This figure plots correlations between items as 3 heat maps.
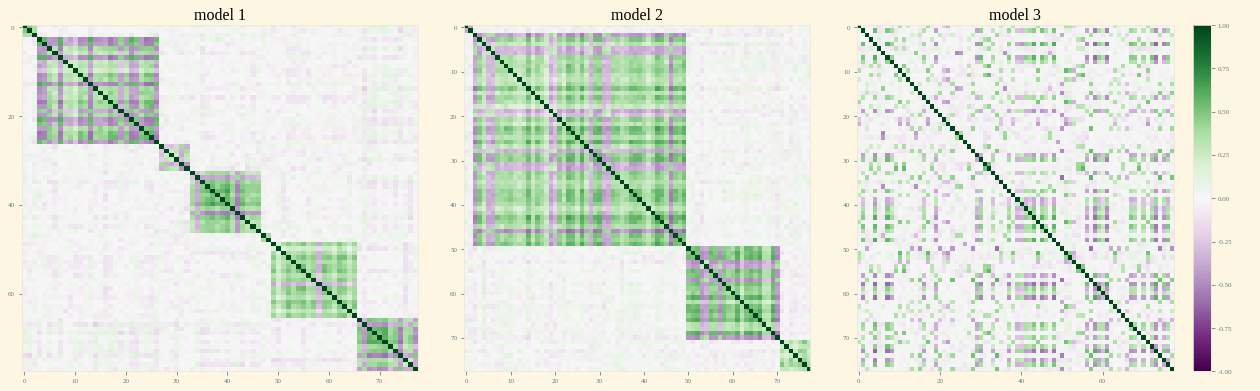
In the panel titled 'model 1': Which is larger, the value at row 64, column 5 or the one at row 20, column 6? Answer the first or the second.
the second
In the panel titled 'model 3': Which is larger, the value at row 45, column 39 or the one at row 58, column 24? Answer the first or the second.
the second
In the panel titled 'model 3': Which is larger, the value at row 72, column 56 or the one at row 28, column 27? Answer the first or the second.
the second
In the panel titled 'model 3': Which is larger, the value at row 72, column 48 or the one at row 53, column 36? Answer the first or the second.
the first
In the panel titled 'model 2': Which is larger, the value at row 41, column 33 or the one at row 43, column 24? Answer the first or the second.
the second
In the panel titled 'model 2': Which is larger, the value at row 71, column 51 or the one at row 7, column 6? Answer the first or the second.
the first
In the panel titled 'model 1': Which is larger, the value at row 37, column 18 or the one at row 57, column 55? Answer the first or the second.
the second
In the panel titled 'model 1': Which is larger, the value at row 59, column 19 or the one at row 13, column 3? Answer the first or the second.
the second
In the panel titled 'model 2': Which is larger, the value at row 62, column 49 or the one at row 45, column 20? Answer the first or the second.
the first
